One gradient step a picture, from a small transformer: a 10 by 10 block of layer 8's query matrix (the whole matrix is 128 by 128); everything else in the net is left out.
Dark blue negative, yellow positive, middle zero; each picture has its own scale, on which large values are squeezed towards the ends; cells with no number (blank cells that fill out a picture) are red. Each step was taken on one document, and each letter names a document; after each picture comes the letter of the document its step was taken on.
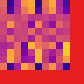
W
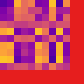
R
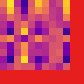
R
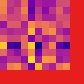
W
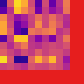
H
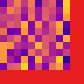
R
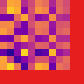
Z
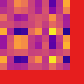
H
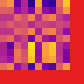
W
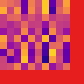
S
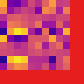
H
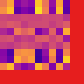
Z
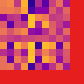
W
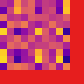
Z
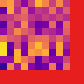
S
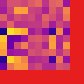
H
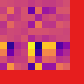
W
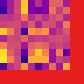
Z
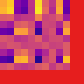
Z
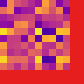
R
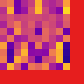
Z
